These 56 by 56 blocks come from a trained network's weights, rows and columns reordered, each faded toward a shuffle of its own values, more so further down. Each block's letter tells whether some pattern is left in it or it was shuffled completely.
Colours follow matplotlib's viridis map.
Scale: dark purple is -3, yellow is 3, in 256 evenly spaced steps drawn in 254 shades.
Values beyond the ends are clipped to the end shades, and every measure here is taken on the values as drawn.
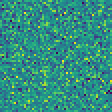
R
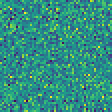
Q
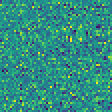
Q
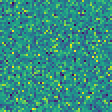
R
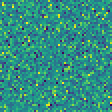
R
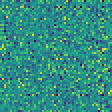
Q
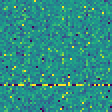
Q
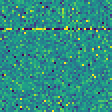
Q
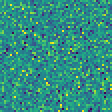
R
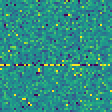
Q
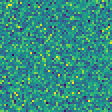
R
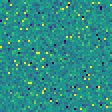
R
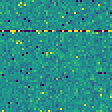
Q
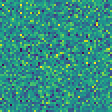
Q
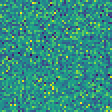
R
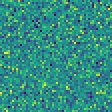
R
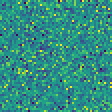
R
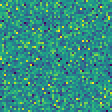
R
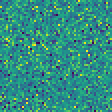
Q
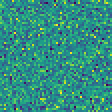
Q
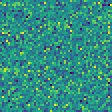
Q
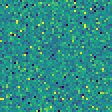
R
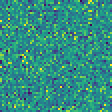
Q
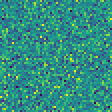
R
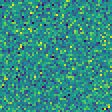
R
